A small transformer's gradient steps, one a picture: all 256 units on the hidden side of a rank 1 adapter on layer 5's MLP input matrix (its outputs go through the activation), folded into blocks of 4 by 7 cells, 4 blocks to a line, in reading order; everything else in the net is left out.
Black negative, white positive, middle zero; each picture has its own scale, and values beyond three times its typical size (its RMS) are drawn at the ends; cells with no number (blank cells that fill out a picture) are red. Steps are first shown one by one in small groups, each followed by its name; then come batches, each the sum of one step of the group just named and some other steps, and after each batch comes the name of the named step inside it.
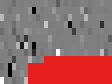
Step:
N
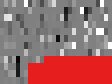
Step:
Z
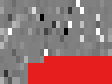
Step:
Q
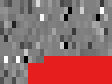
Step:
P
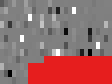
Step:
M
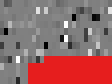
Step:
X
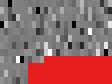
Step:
X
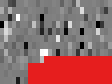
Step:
Q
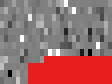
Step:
M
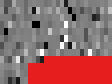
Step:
X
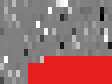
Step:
Z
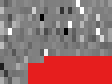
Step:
Q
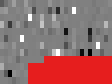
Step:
M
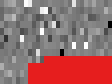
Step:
Z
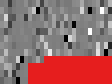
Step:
Z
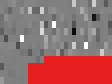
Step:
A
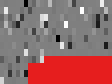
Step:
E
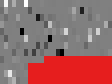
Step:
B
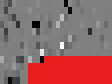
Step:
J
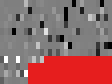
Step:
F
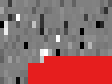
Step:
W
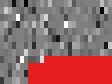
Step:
E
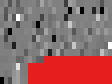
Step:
J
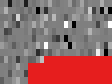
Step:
E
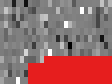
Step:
E
